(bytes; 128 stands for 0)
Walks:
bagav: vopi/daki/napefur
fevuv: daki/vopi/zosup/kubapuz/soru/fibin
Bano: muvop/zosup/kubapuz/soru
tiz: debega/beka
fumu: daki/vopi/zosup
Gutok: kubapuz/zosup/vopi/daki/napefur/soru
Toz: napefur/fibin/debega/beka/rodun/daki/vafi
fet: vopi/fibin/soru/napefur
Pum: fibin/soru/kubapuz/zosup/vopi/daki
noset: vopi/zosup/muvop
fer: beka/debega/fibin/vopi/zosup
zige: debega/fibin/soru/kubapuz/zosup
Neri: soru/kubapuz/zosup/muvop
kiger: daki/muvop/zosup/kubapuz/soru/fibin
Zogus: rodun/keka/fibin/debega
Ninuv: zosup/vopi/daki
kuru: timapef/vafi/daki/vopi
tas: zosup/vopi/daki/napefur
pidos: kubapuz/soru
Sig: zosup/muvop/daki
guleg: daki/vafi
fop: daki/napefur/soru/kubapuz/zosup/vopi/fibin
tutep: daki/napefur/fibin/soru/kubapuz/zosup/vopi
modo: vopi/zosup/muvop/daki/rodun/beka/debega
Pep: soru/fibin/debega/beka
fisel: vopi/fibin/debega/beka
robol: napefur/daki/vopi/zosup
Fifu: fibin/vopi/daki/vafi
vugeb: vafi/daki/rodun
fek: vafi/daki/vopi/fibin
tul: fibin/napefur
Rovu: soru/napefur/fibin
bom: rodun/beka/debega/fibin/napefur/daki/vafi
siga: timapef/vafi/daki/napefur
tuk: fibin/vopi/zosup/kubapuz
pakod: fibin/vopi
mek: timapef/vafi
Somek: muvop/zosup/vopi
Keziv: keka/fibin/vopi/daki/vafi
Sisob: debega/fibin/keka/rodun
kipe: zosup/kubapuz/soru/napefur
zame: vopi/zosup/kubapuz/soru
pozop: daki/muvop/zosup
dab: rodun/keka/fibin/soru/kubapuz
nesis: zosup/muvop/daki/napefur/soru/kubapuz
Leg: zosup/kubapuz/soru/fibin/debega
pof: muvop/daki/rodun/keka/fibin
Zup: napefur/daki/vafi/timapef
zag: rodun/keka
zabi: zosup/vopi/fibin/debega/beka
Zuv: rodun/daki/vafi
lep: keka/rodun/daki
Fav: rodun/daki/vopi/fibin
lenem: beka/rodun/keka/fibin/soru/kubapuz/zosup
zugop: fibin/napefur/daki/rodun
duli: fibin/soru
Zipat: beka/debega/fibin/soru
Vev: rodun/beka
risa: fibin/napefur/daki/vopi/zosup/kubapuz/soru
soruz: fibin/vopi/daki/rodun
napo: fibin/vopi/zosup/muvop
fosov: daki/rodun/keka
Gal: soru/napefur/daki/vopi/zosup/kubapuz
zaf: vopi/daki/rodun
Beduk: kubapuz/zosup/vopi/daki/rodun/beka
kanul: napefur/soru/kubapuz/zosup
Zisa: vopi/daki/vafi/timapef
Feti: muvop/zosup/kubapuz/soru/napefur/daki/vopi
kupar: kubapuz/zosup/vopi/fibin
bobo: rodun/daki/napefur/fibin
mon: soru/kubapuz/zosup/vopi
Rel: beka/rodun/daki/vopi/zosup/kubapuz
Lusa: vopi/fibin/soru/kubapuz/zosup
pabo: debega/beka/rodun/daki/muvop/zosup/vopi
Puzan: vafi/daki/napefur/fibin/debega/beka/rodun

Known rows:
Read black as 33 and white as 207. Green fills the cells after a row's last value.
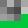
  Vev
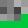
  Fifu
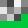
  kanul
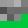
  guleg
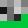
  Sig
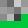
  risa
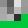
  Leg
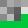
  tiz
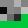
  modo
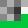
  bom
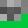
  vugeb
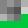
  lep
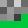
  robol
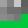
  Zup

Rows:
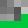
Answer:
pakod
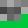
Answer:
Zuv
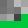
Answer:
tuk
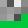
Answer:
fop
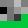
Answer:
noset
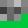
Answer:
fek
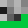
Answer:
pozop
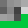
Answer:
soruz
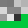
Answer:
zige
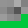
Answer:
Puzan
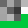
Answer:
Zogus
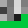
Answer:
nesis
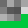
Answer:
zag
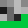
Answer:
Somek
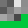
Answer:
zame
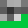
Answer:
mek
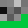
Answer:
Zisa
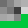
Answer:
Keziv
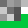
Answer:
Sisob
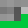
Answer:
bobo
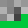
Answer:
zugop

